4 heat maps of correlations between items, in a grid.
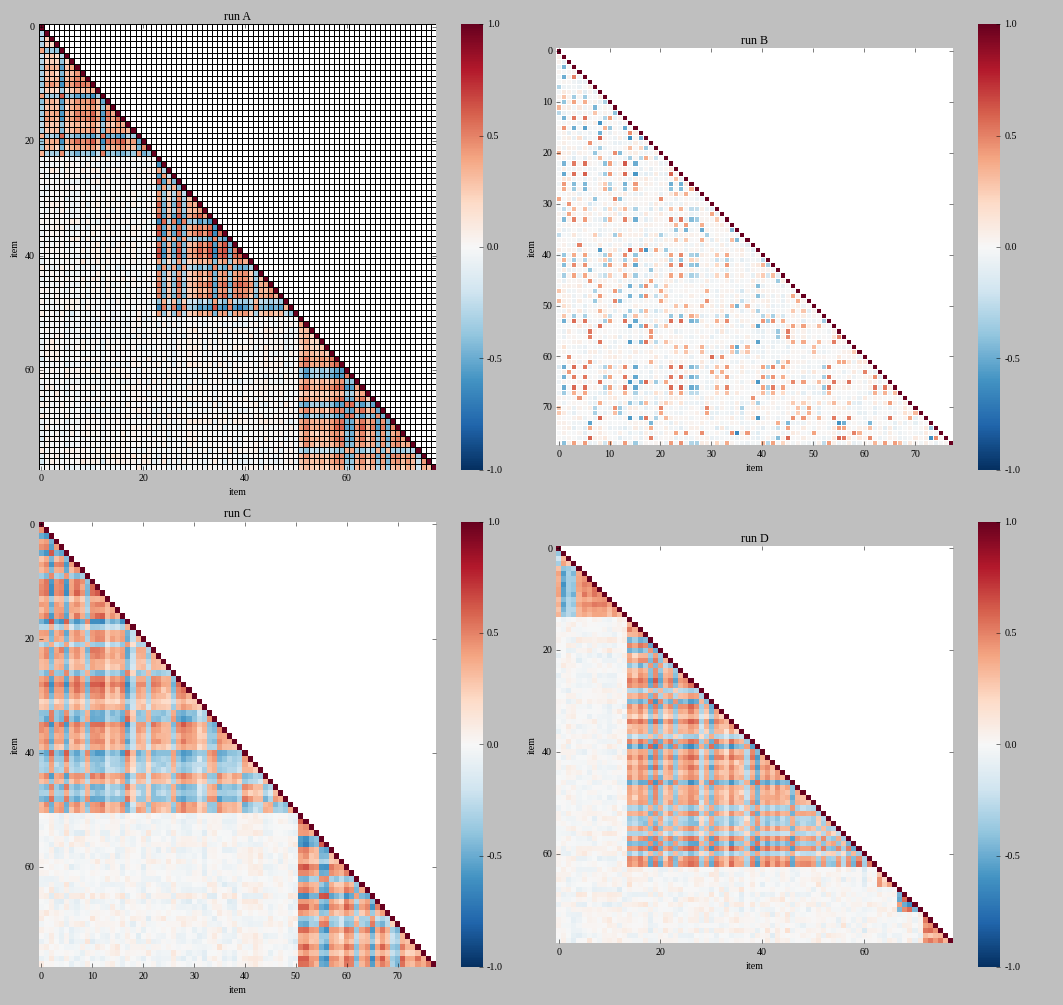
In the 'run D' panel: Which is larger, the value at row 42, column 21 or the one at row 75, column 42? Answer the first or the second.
the first
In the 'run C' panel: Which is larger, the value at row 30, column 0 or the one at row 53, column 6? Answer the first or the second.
the first
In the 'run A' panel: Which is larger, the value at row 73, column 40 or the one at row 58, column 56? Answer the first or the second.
the second
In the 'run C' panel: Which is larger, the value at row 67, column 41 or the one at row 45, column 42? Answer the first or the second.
the first
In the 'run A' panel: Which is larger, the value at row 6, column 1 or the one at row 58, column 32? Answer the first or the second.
the first
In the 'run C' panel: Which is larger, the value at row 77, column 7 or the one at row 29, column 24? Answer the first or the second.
the second
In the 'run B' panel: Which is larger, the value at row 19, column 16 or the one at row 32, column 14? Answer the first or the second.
the first
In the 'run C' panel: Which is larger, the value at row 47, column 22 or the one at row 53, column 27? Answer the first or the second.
the second
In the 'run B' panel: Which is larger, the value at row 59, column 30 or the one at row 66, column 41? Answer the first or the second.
the first
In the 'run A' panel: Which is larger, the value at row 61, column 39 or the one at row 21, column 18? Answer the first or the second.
the second
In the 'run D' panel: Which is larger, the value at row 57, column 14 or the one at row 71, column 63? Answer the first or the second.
the first
